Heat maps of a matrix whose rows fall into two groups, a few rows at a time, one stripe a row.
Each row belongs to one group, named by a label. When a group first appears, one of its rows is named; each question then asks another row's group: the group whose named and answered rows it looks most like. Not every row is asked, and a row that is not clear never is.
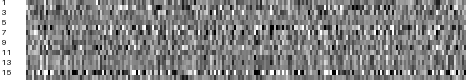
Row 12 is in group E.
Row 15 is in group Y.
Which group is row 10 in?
Y
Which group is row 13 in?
E
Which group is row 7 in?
E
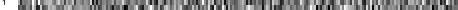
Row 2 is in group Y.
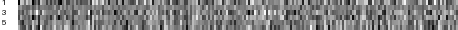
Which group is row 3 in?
Y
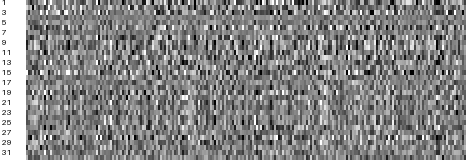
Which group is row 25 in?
E
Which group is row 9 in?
E
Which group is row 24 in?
E
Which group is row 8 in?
Y
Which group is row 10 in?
E
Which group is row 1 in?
Y
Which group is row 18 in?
E
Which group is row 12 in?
E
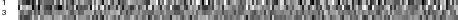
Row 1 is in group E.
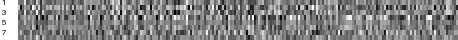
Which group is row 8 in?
Y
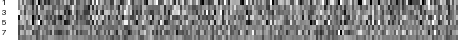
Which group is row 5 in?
Y
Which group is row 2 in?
Y
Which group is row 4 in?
E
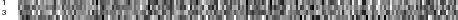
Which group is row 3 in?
E
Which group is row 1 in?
E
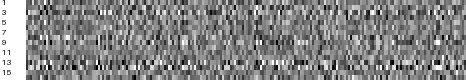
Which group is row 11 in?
E
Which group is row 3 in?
E
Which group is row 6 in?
E
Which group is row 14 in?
Y
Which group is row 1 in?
Y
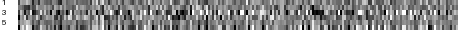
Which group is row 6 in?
E
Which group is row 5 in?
E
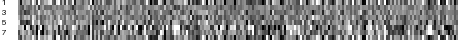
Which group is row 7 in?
Y
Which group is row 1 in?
E
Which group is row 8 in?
E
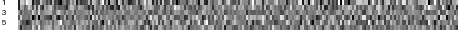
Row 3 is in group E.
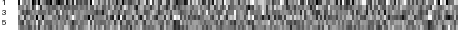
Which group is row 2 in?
Y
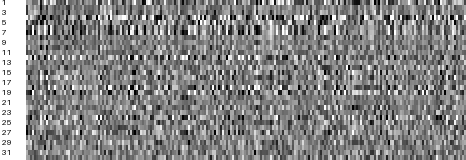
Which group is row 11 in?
Y
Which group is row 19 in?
Y
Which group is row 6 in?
Y
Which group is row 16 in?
E
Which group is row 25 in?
E
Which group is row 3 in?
E
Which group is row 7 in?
Y
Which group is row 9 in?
Y
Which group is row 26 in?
Y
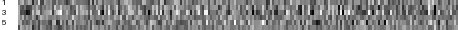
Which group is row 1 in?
Y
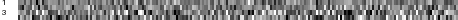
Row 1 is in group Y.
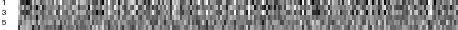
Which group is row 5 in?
E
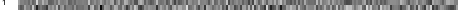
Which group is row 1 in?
Y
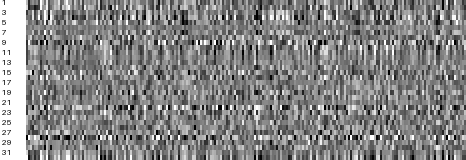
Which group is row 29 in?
E
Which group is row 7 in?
Y
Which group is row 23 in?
E
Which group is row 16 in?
E
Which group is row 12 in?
E
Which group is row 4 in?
Y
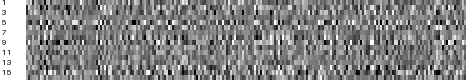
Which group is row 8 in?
Y
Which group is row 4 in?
E
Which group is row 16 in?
E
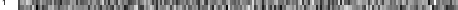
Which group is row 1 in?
E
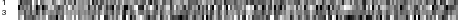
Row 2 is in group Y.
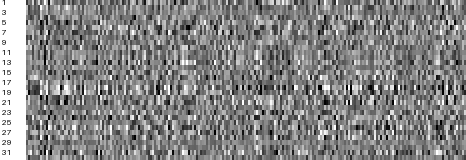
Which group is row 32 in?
E
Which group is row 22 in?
Y
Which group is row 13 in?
Y
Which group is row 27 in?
E
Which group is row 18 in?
E
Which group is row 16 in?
E
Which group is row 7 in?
Y
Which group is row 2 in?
E
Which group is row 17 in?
E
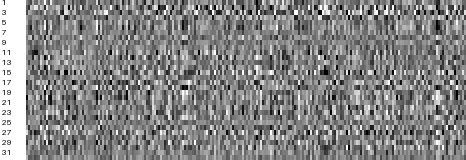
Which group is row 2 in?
E
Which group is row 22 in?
E
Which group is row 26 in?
E
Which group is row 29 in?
Y
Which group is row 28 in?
Y
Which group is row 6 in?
Y
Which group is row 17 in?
Y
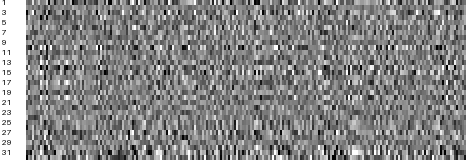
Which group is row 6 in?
Y
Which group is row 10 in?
Y
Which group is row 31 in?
Y
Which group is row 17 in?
E
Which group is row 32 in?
Y
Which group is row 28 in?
Y
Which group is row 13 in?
E
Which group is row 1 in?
Y
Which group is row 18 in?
E
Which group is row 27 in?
Y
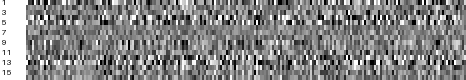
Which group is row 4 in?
Y
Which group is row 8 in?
E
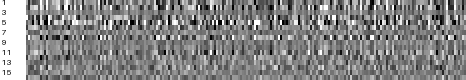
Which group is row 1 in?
E
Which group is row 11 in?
E
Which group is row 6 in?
E
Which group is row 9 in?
E
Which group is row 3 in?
E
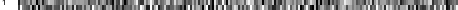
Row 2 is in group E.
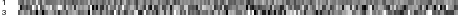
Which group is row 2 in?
E
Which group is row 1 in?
Y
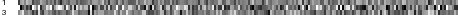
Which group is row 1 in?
E
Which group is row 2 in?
E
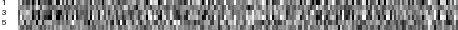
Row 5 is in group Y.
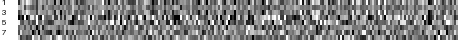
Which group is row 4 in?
Y
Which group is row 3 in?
E
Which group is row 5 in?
Y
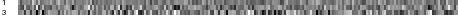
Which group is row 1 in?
E
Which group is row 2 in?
Y
